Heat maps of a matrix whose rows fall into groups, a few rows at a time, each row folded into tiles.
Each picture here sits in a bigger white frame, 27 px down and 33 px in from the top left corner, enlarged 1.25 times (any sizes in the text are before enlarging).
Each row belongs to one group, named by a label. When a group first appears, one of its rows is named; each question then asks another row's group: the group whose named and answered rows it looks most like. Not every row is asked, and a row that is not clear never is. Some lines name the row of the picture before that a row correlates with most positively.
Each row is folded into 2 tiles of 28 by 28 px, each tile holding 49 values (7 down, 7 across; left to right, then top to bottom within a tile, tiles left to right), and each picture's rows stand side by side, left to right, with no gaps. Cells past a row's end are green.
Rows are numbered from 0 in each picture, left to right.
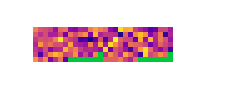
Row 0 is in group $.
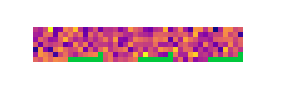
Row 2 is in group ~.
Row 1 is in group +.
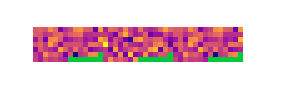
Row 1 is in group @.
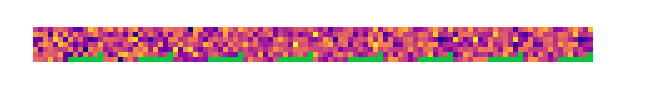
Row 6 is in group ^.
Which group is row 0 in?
$
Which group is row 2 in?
~
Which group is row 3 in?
@
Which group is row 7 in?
^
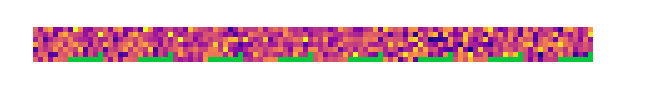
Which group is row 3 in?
^
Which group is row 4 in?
+
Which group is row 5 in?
$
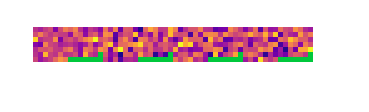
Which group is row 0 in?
^
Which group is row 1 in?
~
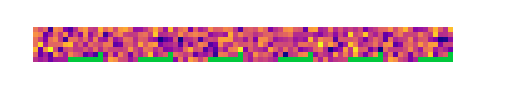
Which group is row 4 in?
$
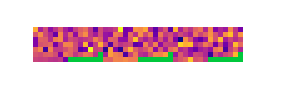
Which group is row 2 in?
$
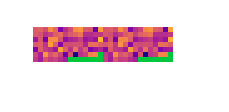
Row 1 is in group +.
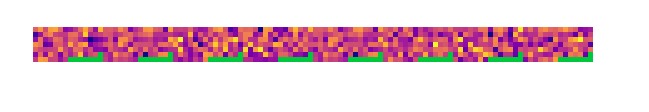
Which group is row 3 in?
~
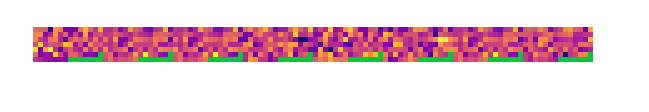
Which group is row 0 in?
~
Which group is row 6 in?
+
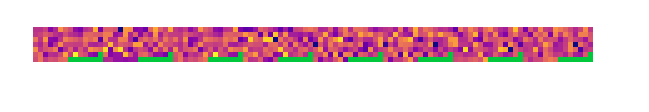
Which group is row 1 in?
~
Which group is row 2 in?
+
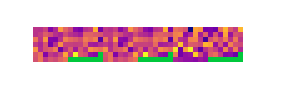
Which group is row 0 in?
+
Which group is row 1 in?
+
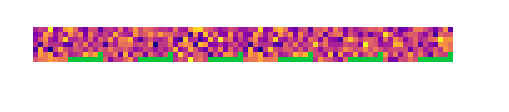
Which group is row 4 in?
@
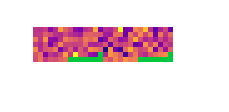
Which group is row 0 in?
+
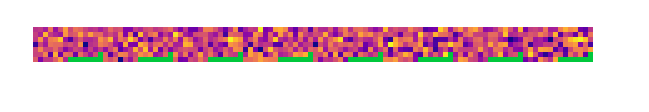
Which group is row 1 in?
$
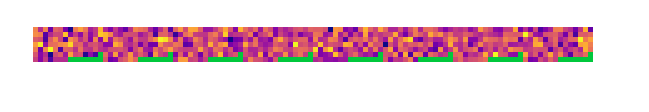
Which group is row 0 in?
~
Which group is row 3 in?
@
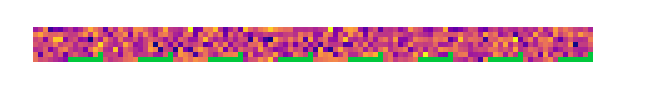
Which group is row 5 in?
+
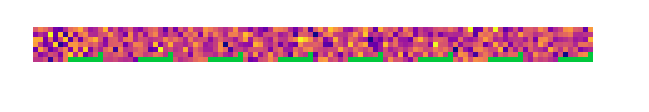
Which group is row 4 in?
^
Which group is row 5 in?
@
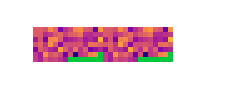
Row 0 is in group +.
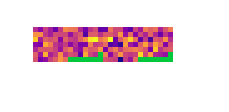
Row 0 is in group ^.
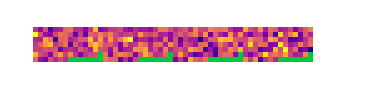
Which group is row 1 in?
$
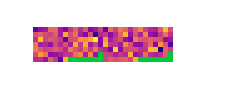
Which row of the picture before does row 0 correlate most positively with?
2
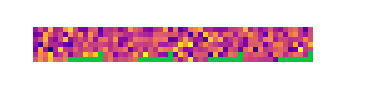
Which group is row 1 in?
+
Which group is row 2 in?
$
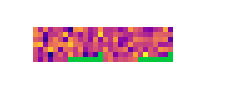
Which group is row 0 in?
~
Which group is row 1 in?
+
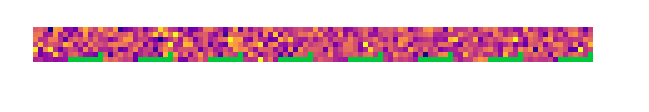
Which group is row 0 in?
~
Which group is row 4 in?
@
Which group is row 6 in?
^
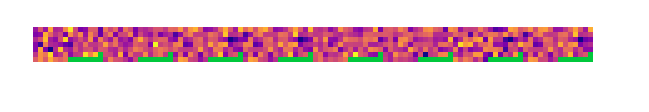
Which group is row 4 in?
+
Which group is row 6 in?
$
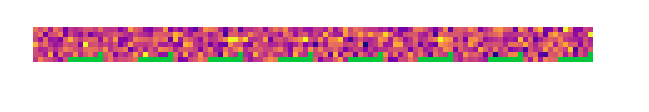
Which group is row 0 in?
@
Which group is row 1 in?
+
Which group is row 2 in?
^
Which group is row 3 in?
^
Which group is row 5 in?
^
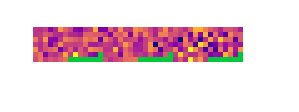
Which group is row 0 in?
+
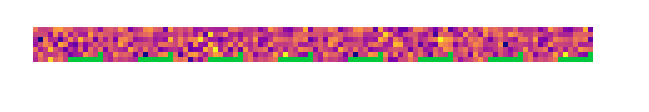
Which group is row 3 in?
+
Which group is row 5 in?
^
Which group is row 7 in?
+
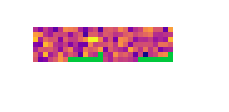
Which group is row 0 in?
^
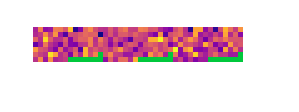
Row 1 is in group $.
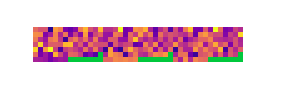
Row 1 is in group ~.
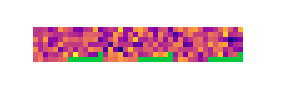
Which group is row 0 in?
+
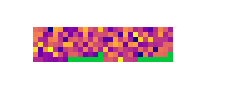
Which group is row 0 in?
~
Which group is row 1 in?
$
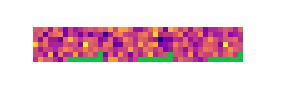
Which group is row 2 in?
@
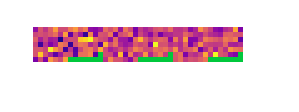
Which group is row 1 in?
@
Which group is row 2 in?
+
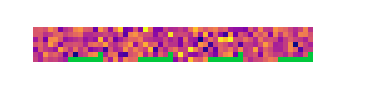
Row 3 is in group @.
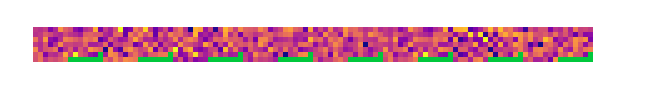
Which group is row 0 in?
+
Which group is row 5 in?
+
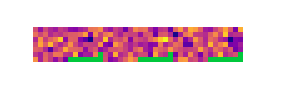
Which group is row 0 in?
$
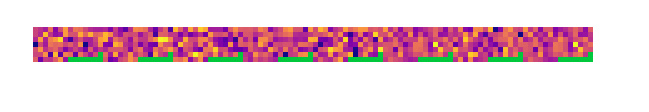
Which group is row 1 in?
^
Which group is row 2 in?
$
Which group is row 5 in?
@
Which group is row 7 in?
@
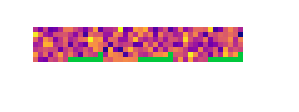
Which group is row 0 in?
^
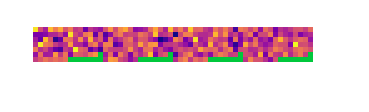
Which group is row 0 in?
$
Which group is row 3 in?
@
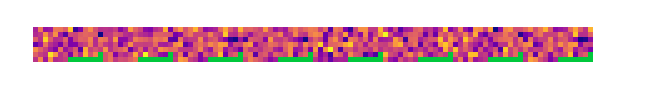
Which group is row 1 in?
+
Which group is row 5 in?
^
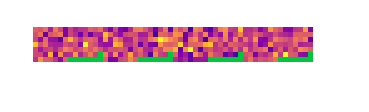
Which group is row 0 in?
@
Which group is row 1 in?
^
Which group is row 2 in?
~
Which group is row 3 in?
+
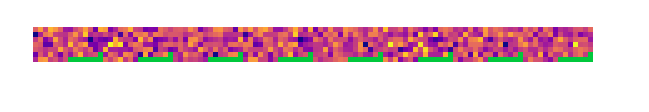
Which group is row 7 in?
@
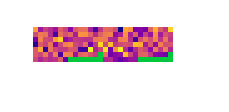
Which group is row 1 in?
~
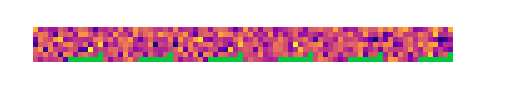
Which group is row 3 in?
@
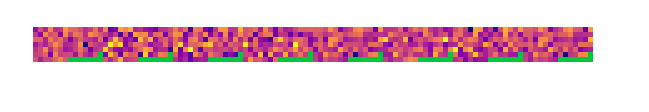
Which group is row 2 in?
~
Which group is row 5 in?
^
